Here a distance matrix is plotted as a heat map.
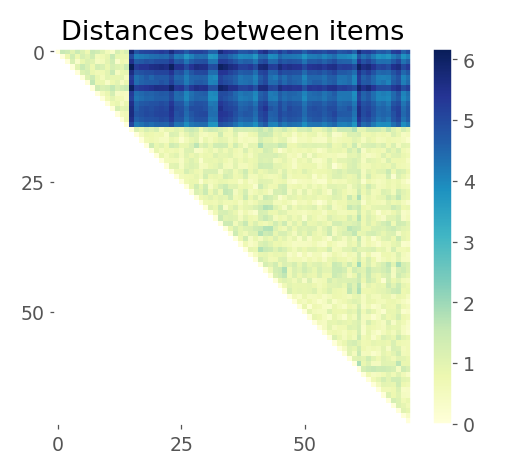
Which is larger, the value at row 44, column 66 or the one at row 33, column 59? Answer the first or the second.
the second
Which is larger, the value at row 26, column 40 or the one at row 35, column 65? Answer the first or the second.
the second
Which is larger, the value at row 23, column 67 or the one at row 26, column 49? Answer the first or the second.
the first
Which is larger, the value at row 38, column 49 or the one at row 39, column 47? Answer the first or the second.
the first
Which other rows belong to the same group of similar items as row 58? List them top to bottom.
15, 16, 17, 18, 19, 20, 21, 22, 23, 24, 25, 26, 27, 28, 29, 30, 31, 32, 33, 34, 35, 36, 37, 38, 39, 40, 41, 42, 43, 44, 45, 46, 47, 48, 49, 50, 51, 52, 53, 54, 55, 56, 57, 59, 60, 61, 62, 63, 64, 65, 66, 67, 68, 69, 70, 71
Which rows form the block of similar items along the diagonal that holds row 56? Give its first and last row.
15 to 71
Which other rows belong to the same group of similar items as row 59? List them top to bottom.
15, 16, 17, 18, 19, 20, 21, 22, 23, 24, 25, 26, 27, 28, 29, 30, 31, 32, 33, 34, 35, 36, 37, 38, 39, 40, 41, 42, 43, 44, 45, 46, 47, 48, 49, 50, 51, 52, 53, 54, 55, 56, 57, 58, 60, 61, 62, 63, 64, 65, 66, 67, 68, 69, 70, 71
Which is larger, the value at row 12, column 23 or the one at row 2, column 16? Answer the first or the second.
the first
